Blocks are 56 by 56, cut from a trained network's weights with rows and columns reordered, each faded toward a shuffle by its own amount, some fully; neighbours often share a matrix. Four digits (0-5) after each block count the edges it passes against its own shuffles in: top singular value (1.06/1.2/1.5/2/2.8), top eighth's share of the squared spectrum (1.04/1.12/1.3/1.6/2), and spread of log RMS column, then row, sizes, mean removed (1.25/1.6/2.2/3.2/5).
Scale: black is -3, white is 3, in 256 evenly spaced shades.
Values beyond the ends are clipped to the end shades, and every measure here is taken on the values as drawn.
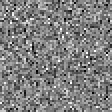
2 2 0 0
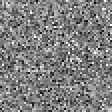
0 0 0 0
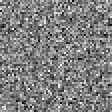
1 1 0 0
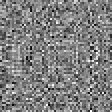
3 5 2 2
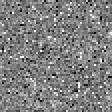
0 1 0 0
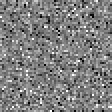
0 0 0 0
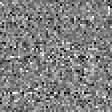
2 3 0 2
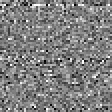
2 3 0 3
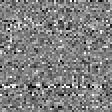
2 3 0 3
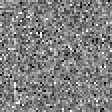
0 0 0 0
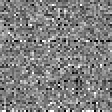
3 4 1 3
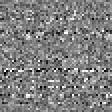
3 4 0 3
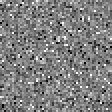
0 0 0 0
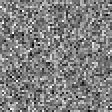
1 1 0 0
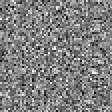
3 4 1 1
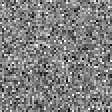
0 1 0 0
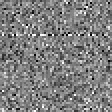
3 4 1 2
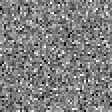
0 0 0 0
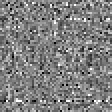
3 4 1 2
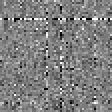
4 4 2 2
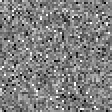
1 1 1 0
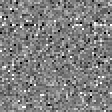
2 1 0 1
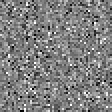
3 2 2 0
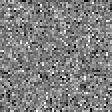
1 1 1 0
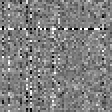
3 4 3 1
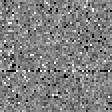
2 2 1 1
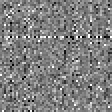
3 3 2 1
